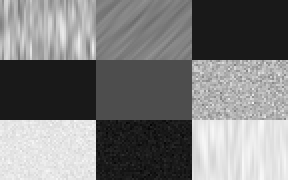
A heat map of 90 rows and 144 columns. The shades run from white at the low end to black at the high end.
It is made of 3 by 3 panels. Panel 1,1: low, streaked downward. Panel 1,2: middling, slanting up to the right, faint in contrast. Panel 1,3: very high, flat. Panel 2,1: very high, flat. Panel 2,2: high, flat. Panel 2,3: low, fine-grained. Panel 3,1: very low, fine-grained, faint in contrast. Panel 3,2: very high, fine-grained, faint in contrast. Panel 3,3: very low, streaked downward, faint in contrast.
